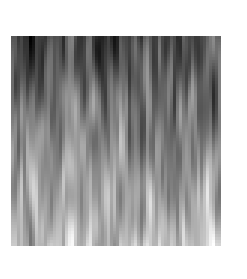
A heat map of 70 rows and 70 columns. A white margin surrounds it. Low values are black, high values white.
Grain: streaks running down. Average level on the scale: 50%. Slope: up to the bottom. Lone odd cells: none.
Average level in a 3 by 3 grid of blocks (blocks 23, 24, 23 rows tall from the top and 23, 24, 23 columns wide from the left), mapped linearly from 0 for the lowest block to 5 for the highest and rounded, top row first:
000
332
555
